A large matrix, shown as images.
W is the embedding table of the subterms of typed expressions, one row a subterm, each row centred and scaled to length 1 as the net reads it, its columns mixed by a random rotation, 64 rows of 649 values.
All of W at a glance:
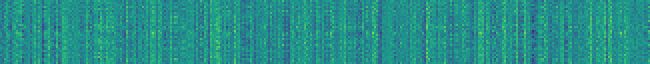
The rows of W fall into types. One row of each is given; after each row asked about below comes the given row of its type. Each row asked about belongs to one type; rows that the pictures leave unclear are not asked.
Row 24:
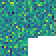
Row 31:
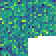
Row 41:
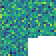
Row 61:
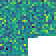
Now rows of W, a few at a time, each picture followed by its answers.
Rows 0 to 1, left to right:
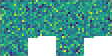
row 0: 31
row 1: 24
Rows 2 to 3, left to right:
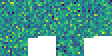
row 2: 24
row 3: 31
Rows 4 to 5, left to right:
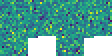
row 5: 24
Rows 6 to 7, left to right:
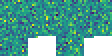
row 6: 61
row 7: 61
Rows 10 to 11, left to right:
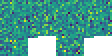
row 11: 24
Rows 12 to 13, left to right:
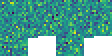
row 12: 24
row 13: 61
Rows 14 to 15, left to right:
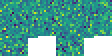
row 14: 24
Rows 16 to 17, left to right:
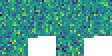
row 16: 61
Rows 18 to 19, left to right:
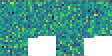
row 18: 24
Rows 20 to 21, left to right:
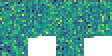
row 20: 31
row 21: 61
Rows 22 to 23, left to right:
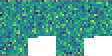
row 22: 61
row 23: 41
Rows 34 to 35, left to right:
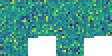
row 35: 24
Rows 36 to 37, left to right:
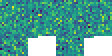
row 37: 61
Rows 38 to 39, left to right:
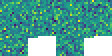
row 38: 24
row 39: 31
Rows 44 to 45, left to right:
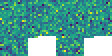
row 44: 31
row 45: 24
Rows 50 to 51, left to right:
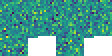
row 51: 61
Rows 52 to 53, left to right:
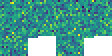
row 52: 41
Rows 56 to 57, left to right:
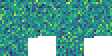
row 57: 41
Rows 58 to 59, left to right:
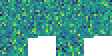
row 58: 61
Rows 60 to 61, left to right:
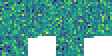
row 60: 31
